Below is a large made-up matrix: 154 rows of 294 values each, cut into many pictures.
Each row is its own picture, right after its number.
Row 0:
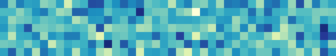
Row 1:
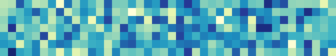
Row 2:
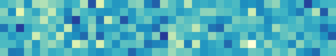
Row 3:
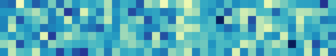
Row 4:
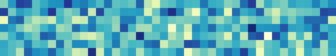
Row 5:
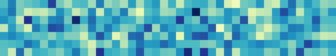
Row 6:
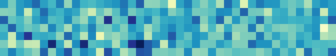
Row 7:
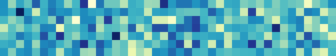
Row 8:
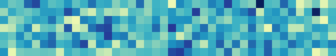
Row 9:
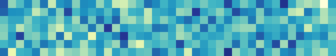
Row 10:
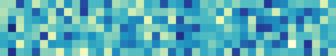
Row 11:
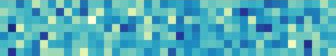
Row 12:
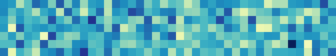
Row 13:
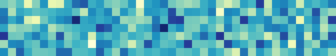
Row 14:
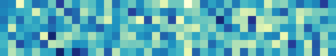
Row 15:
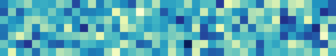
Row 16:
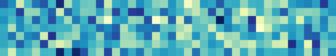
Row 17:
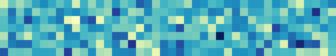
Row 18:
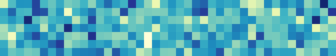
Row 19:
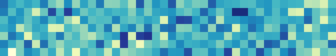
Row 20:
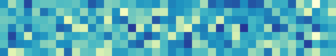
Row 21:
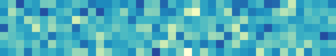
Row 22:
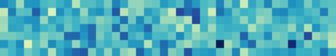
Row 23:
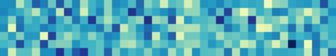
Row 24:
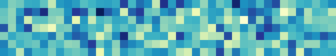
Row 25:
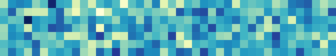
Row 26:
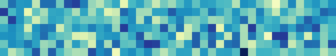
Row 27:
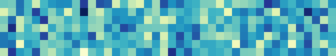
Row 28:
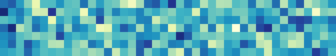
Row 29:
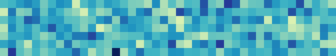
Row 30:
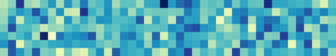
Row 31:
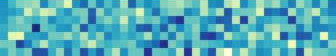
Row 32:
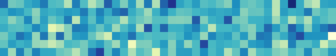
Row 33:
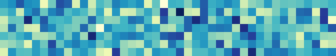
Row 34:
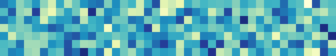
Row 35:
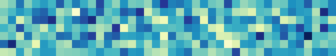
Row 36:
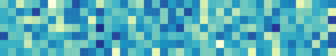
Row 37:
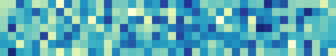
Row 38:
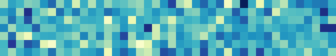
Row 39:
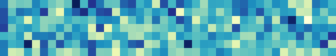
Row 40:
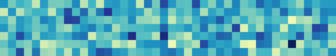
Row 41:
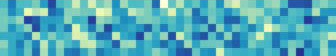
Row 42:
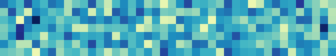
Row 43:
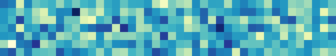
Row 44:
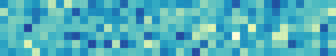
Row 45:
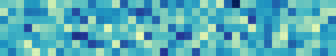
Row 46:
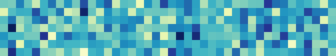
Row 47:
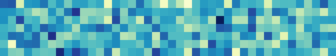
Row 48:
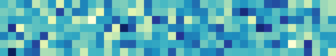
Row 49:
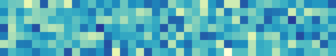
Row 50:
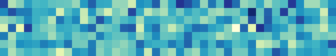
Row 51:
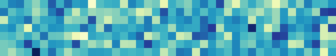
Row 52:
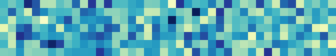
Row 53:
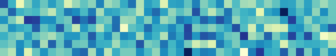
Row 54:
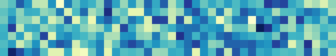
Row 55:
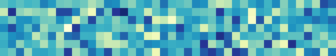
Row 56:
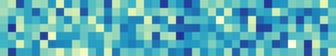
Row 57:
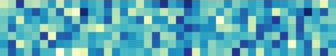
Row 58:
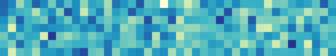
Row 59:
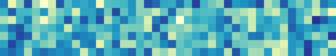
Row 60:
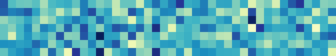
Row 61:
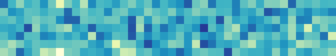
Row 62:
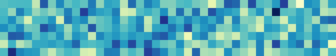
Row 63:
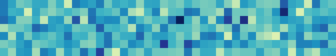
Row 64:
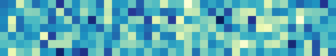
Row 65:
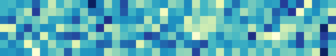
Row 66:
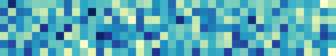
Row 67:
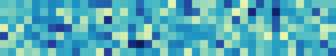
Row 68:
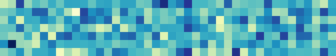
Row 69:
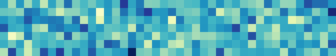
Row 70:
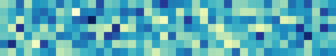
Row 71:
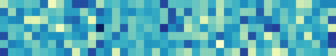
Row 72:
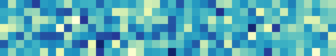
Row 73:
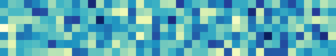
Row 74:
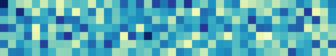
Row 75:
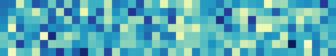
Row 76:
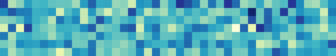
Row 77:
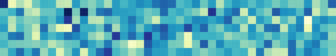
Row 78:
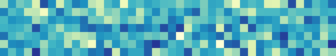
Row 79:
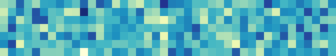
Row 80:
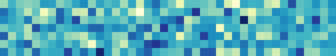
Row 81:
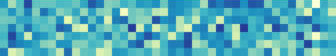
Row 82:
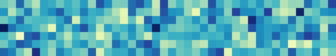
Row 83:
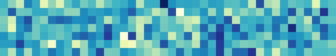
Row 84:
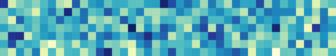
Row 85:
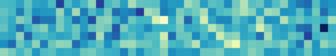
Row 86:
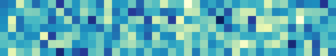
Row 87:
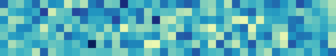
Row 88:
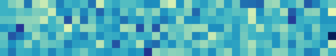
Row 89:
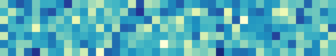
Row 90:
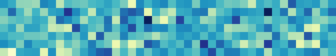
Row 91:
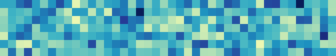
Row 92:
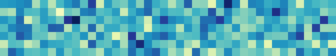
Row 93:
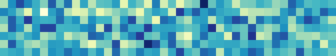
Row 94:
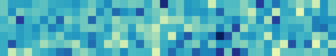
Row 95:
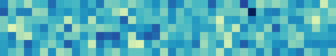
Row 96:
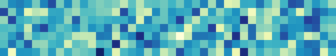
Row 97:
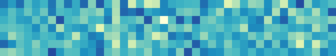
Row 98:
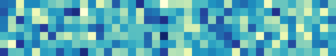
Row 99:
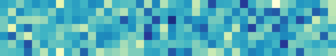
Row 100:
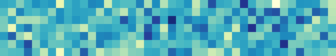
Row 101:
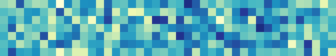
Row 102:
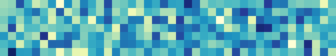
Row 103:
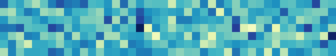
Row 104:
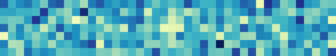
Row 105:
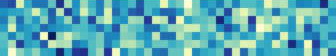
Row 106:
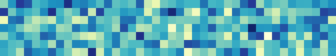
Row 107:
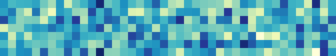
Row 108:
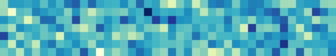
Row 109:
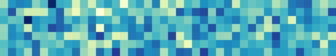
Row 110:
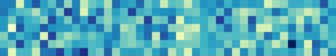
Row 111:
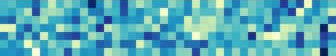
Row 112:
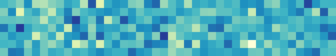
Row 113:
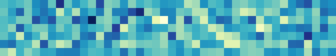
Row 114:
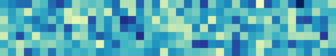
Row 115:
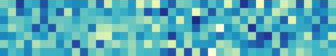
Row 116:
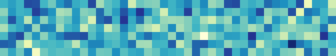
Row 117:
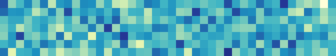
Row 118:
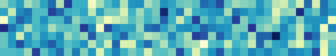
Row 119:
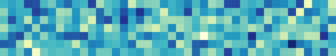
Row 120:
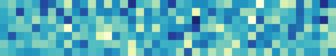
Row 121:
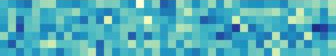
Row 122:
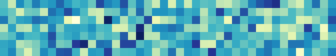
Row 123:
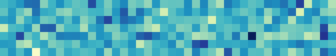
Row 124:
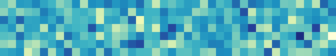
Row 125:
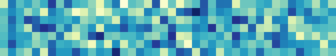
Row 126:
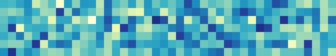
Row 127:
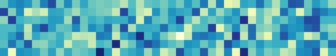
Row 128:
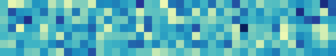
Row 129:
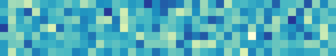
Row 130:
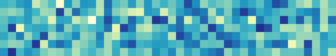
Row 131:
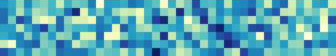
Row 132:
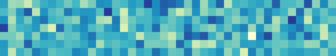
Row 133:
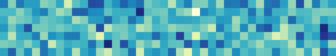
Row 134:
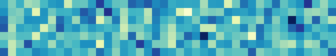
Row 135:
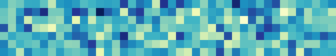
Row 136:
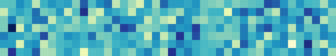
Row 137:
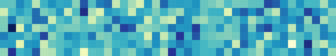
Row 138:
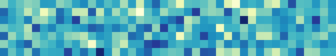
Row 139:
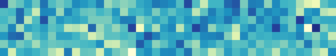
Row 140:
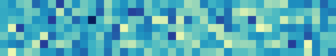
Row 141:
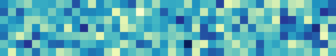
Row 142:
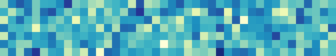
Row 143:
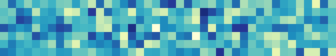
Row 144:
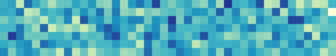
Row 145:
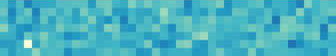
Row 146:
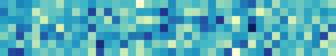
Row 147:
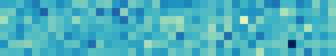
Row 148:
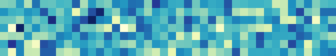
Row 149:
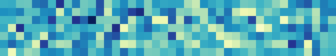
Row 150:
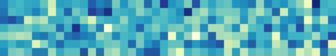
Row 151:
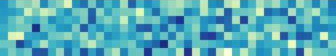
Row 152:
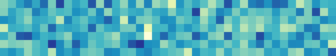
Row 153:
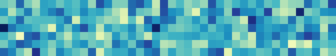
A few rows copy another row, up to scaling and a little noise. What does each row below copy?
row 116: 119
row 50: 76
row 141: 15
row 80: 138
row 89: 142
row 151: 31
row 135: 24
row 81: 20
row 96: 127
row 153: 82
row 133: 0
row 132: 129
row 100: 99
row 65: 111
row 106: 4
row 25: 109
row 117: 9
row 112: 2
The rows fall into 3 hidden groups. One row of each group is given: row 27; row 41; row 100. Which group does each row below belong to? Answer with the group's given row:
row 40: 100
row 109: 41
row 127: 41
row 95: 100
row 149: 27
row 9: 100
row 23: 27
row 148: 27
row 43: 27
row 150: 41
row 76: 100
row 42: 41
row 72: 100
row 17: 100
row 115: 100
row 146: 100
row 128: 100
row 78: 41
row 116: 41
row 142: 41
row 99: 100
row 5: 41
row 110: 27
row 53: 41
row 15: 41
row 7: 100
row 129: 41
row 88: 100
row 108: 100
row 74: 100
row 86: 27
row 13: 41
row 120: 100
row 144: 100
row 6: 100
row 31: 41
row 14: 27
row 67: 100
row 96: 41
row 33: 41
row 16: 27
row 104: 41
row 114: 41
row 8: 100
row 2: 100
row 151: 41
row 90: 100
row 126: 27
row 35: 27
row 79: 27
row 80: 41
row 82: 41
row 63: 41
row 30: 27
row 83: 100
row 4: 41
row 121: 100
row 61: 100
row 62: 100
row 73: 100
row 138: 41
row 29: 41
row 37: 27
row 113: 27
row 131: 27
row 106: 41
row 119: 41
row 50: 100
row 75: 27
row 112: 100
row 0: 41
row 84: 100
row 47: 27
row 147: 41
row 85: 27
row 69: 100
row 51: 41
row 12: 27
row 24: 41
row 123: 41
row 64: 27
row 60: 100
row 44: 41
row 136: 27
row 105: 27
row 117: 100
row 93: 41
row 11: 27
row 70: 27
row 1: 27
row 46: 27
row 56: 27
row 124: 100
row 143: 100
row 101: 27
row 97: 100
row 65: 41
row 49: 41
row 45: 41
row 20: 100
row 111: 41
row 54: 27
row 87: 41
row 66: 100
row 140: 27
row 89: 41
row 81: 100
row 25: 41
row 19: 100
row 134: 41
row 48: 27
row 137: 27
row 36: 41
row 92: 100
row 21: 41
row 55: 100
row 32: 100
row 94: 100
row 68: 27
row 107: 41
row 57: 27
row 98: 27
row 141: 41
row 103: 100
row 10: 27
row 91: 41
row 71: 41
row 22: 41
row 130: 27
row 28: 100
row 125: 41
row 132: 41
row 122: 100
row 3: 27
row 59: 100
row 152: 100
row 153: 41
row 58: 27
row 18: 100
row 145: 41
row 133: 41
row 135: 41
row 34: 41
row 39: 41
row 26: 41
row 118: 41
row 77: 100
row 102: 27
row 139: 100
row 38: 100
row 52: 100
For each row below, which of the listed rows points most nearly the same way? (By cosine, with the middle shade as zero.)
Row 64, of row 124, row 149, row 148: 149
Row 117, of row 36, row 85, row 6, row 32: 32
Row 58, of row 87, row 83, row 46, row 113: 113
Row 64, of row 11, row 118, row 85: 85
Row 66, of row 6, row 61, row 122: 61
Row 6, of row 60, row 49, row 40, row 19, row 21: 21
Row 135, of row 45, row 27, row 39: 45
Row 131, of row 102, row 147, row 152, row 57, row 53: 102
